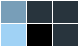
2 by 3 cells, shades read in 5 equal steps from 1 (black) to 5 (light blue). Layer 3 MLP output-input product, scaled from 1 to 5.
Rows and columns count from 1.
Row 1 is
4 2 2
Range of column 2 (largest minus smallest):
1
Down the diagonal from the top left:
4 1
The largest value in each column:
5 2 2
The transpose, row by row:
4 5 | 2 1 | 2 2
